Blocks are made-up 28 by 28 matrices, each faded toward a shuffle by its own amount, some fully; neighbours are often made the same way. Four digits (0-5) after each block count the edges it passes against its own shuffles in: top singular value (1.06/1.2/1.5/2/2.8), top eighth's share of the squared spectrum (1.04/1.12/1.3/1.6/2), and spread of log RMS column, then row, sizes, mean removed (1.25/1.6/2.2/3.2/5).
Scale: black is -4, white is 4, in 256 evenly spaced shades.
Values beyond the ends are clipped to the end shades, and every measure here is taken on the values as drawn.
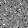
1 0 0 0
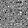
2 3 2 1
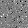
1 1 0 0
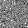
0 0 0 0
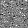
0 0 0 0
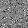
0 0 0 0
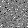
0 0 0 0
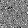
2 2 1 0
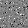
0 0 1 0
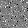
0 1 0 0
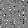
3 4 1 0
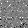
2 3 0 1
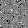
0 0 0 0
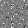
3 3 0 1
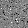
0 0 0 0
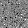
2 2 0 1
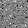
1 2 0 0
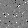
0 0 0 0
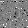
2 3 0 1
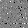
2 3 0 1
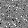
2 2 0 0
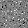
1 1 0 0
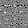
3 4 0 2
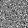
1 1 0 0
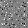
3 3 1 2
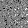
1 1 0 0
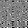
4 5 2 2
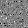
1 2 0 1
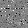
2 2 0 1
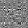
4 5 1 2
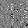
3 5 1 1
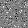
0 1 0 0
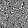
2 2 0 0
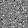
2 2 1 0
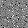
1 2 0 1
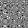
3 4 1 1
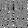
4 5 1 1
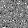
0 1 0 1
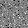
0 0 0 0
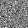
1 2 0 0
